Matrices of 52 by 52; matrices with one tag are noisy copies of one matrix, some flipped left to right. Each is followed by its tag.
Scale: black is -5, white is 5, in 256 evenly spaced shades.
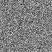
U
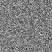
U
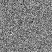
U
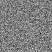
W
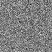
U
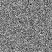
U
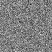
U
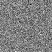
U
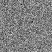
U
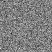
W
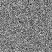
U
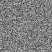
W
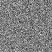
U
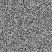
U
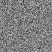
U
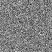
U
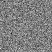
W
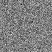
U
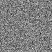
W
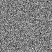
W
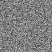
W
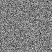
W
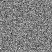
W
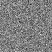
U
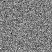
W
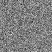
U
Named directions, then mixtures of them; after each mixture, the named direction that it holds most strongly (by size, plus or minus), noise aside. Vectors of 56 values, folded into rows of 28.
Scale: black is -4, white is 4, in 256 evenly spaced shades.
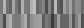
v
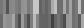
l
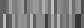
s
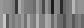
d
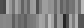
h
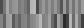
h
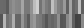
l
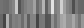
d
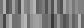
v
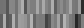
s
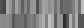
h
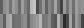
v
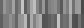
v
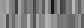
d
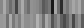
d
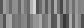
v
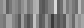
l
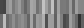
s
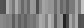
h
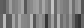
s
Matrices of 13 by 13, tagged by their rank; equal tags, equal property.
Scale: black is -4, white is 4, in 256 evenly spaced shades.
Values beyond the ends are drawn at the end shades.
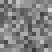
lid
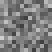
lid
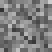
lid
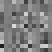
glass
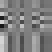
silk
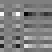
silk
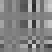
silk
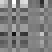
silk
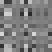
glass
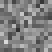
lid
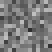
lid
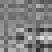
glass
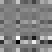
silk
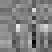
glass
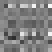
glass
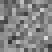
lid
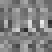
glass
